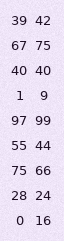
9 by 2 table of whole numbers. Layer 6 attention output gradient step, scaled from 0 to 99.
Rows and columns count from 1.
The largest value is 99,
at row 5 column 2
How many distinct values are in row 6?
2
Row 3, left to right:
40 40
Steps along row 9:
up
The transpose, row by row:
39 67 40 1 97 55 75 28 0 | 42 75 40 9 99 44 66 24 16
